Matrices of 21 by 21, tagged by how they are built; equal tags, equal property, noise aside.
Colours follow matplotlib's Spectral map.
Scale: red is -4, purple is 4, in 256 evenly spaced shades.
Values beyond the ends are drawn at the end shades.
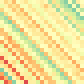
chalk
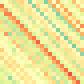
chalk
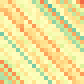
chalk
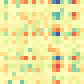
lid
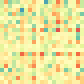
lid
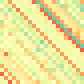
chalk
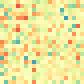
lid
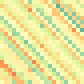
chalk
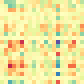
lid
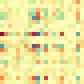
lid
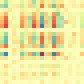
lid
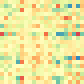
lid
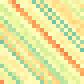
chalk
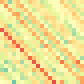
chalk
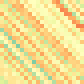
chalk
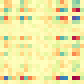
lid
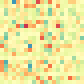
lid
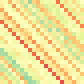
chalk
